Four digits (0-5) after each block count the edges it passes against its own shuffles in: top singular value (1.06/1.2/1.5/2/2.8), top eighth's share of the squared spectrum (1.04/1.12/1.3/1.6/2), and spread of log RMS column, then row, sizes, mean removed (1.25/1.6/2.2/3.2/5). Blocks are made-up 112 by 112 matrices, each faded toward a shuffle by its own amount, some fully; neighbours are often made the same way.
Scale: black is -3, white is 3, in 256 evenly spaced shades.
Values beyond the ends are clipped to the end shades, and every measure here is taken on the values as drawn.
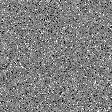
0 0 0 0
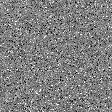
0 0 0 1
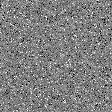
0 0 0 0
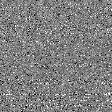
1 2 0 3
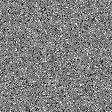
0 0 0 0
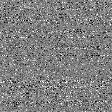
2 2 0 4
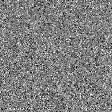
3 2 0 2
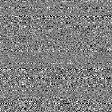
4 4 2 4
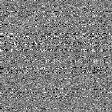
4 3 1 4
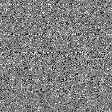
3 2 0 3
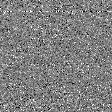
2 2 0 2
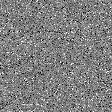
2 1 0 1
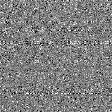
3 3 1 3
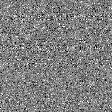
3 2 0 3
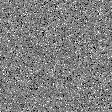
0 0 0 0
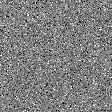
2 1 0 1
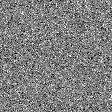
1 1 0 0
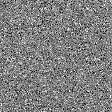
2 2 0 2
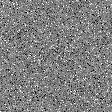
0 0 0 0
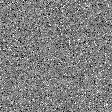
0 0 0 0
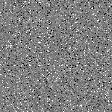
3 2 1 1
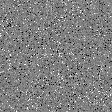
2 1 0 0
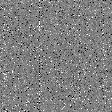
3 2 1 0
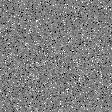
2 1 0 0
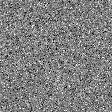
0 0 0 0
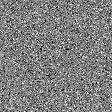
0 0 0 1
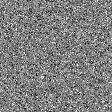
0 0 0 2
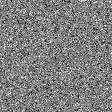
0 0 0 1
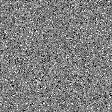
0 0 0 1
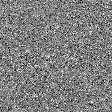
0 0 0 2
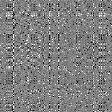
5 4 3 2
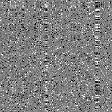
5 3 2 2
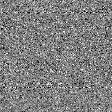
1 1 0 3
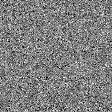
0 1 0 2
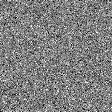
0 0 0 2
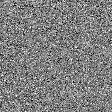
0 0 0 1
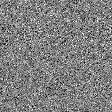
0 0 0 1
